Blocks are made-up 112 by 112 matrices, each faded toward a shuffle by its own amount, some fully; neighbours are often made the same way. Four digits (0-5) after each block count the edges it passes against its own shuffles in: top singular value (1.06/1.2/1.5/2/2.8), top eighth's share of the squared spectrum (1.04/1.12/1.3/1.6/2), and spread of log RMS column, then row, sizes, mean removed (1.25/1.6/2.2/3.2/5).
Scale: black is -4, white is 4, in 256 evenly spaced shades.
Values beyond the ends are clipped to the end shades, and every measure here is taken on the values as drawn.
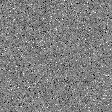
0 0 0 1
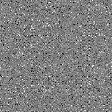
4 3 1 2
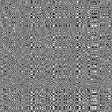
5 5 4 4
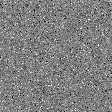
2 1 0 0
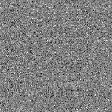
4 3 1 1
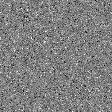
2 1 0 0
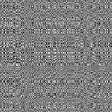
5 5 4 4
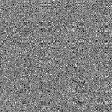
4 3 2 2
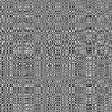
5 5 4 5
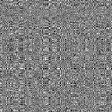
5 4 3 3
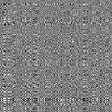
5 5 4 4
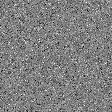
2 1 0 0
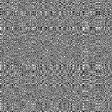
5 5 3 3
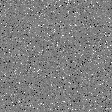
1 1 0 0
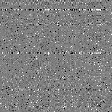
4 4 2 2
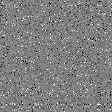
3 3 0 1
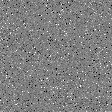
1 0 0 0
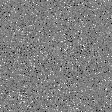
2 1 0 0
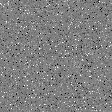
2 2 0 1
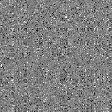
4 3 2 2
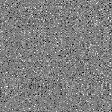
4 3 1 1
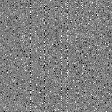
4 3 3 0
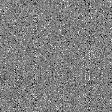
3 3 2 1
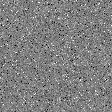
1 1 0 0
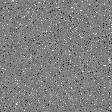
2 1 1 0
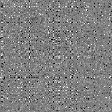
5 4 3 3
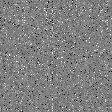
3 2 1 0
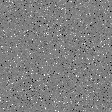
0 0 0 0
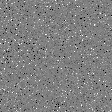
0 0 0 0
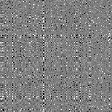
5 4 3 3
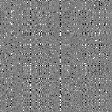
5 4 3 3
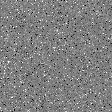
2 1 0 0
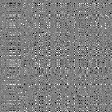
5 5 3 3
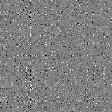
4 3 2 2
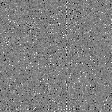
4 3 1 1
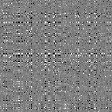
5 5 3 3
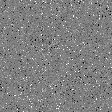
2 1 0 0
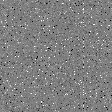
2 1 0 0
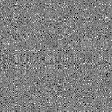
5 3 2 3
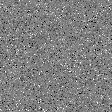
1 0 0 0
